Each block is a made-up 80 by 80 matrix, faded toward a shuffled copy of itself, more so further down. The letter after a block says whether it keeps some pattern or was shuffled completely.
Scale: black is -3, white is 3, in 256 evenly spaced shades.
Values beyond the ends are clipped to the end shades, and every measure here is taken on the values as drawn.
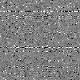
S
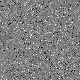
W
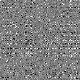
S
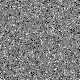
W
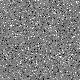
W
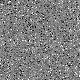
W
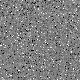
W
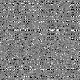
S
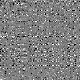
S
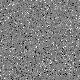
W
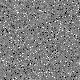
W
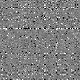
S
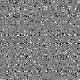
S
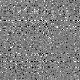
S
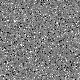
W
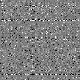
S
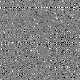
S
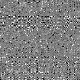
S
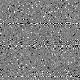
S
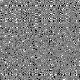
S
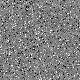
W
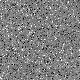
W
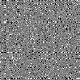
S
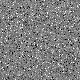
W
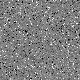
W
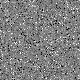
W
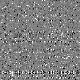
S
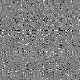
S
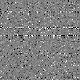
S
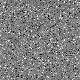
W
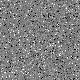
W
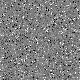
W
